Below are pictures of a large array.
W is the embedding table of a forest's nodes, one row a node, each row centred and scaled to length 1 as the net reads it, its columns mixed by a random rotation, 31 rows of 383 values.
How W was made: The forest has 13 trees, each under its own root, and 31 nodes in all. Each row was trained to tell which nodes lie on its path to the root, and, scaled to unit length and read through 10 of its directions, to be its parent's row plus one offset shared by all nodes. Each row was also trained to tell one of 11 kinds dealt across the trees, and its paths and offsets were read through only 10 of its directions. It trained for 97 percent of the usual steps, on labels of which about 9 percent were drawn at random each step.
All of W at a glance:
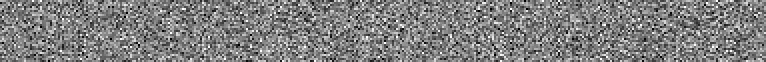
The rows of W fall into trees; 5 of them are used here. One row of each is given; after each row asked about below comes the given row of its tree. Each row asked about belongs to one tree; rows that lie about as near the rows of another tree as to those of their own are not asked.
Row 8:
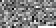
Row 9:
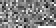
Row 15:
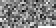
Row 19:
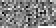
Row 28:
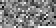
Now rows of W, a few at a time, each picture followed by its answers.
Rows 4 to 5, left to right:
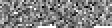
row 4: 15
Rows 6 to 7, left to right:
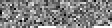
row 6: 9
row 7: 28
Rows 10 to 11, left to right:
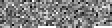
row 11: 19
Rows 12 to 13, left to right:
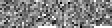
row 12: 8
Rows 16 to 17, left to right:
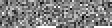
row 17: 9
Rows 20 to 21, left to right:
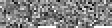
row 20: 19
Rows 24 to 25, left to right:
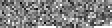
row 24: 8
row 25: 19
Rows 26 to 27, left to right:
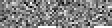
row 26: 9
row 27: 8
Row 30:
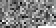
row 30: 8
